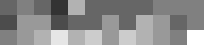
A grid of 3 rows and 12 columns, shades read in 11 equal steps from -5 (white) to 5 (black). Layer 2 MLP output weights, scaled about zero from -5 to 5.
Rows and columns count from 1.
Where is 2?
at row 2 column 1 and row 2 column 4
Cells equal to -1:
7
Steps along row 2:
down same up down same down up down up up down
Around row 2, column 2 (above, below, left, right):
0 -1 2 -1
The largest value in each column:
2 0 1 3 1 1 1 1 1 0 1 0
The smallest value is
-5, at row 3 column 12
